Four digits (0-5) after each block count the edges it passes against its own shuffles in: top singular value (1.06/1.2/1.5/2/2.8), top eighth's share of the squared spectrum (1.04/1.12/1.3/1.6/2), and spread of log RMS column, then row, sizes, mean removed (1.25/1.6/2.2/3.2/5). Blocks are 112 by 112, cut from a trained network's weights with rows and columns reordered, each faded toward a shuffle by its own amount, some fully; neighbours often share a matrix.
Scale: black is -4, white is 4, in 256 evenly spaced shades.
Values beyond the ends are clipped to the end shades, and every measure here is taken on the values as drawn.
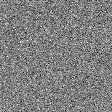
0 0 0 0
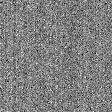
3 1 0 1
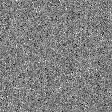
1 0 0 0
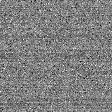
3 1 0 0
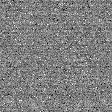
2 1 1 0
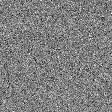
1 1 0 0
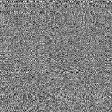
4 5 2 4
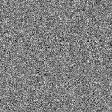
3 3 1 2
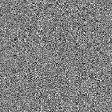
3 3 2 2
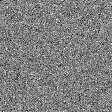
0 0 0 0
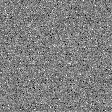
1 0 0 0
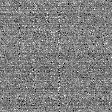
3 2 2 0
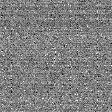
3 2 2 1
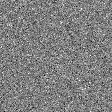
0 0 0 0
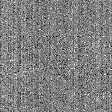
3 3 0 2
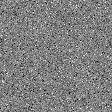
0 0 0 0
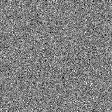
2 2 1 1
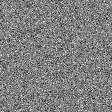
0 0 0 0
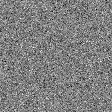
1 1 0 0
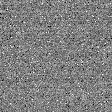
2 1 0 0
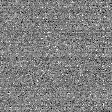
3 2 1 0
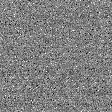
1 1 0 0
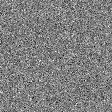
2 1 0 1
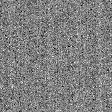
2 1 0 1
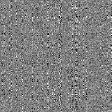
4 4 4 2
